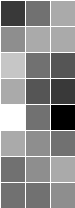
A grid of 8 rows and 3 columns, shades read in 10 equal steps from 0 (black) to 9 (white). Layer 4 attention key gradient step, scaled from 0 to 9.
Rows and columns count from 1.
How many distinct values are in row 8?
2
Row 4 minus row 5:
-3 -1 2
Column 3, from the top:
6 6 3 2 0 4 6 5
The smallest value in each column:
2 3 0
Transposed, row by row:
2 5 7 6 9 6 4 4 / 4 6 4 3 4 5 5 4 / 6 6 3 2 0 4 6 5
